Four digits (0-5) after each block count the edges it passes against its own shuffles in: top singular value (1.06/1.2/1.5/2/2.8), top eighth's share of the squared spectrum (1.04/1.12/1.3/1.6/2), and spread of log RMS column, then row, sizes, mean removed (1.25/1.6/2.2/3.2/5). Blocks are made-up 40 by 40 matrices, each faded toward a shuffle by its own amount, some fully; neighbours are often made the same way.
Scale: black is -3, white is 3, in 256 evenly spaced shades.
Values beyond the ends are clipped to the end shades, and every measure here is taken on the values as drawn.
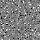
2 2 1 0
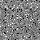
2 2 1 0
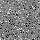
0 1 0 0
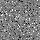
2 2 0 0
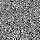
2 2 0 0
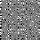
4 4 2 1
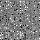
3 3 2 1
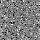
2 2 0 0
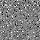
3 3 0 1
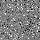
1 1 0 1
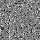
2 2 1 0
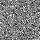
0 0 0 0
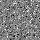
0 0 0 0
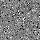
0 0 0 0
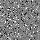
0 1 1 0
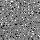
2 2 0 0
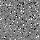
1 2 1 1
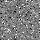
0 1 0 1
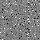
1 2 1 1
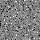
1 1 1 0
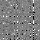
3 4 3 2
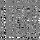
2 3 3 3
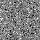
0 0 0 0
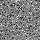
0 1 0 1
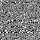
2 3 0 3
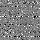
2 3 0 2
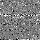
2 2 0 2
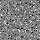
0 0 0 0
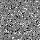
0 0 0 1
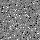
0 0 0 0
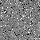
0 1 0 0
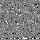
2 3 0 2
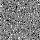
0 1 0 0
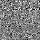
1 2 0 2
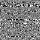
2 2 0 3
